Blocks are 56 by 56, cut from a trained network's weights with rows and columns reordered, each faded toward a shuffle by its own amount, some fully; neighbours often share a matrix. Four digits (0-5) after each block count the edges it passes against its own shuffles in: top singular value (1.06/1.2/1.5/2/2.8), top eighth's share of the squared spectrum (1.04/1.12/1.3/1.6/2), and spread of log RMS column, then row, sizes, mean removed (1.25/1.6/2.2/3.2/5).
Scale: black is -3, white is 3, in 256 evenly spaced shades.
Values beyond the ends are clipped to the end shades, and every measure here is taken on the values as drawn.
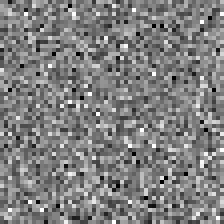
0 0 0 0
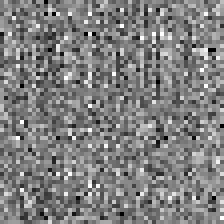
3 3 1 2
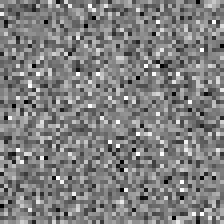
0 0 0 0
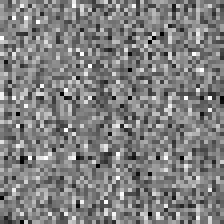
2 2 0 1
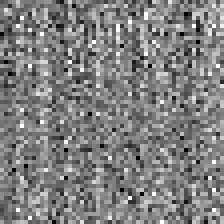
3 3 0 2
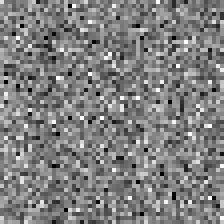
1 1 0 0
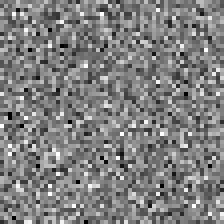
1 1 0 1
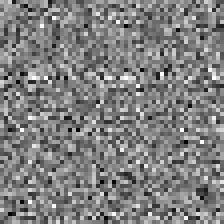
3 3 0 2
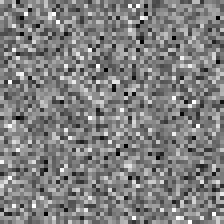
1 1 0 0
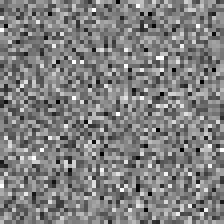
1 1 0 0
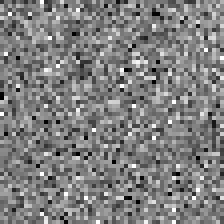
2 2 1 0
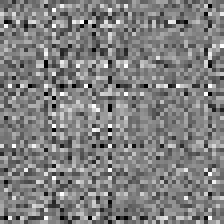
4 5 3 3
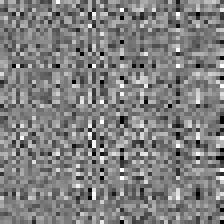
4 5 3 3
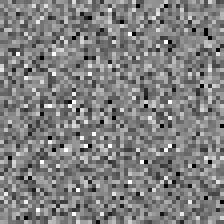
0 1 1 0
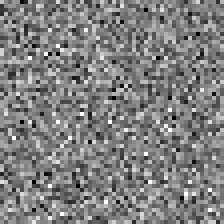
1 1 0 0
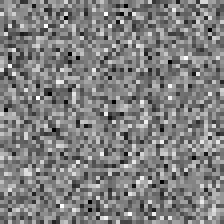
1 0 0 0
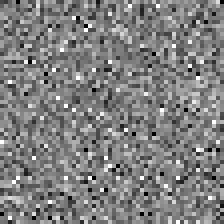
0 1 0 0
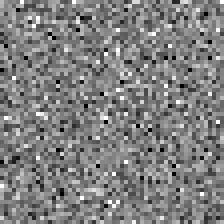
0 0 0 0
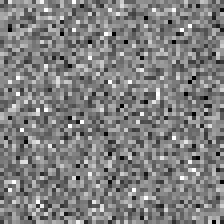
0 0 0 0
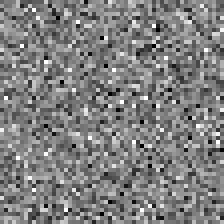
2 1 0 0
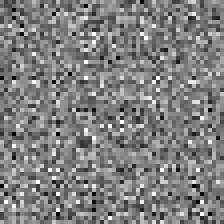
3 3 2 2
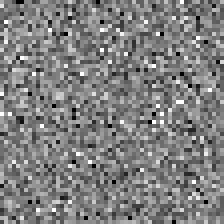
1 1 0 0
